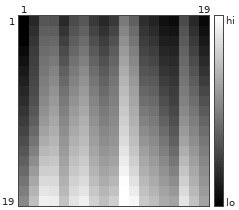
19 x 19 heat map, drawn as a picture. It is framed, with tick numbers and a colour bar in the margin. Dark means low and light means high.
There is an overall slope up to the bottom. The grain runs up and down. The bottom middle is the ninth with the highest average.
